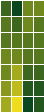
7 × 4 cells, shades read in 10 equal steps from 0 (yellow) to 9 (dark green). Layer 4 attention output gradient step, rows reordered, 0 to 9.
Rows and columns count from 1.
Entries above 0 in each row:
4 4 4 4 4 4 3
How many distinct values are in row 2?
3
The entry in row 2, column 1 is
6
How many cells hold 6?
8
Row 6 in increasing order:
2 4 8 8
